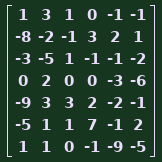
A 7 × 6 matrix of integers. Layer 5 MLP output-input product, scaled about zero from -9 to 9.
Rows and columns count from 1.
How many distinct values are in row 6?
5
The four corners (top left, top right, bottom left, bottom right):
1 -1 1 -5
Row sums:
3 -5 -11 -7 -4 5 -13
